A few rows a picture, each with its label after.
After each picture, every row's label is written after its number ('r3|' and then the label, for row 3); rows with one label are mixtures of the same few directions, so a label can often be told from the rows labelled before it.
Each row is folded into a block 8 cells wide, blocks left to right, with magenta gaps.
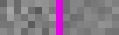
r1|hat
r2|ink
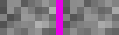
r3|ink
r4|ink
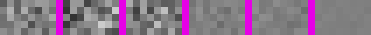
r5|hat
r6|ink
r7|hat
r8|hat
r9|ink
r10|ink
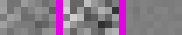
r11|ink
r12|ink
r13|hat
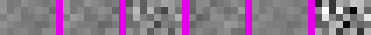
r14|ink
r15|ink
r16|hat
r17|ink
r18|ink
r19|hat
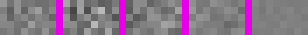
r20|hat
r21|hat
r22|ink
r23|ink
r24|hat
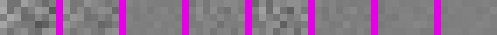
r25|ink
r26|ink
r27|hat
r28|hat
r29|hat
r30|hat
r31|ink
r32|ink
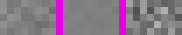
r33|ink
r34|ink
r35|hat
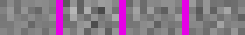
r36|hat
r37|hat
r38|hat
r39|hat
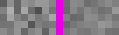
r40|hat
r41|ink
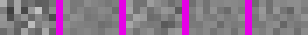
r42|hat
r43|ink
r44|ink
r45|hat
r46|hat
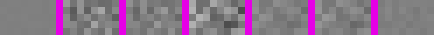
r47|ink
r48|hat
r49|hat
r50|ink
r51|ink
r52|ink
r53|hat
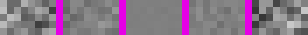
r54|ink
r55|ink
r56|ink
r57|hat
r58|ink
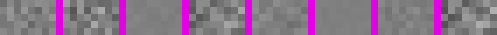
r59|hat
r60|hat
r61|ink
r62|ink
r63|ink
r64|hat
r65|hat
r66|ink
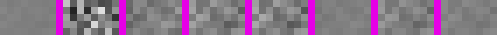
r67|ink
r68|hat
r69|ink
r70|ink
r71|ink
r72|ink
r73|ink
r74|ink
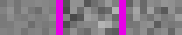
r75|hat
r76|ink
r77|hat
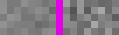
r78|ink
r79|hat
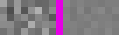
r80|hat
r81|hat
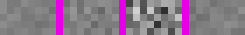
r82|ink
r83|hat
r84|hat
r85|ink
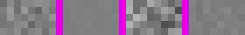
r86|hat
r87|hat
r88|ink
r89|hat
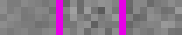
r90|ink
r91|hat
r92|ink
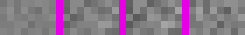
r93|hat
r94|ink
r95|ink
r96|hat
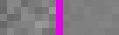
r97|ink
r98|ink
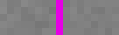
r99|ink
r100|hat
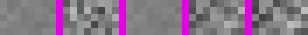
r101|ink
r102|hat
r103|ink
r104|ink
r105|ink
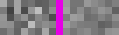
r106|hat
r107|ink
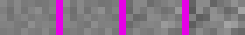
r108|hat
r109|hat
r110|ink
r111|ink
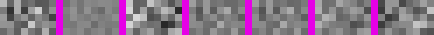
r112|hat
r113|hat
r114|ink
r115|hat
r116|hat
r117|ink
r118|ink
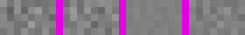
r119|hat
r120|hat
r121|hat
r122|hat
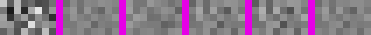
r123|hat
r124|hat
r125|ink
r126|hat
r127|hat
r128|hat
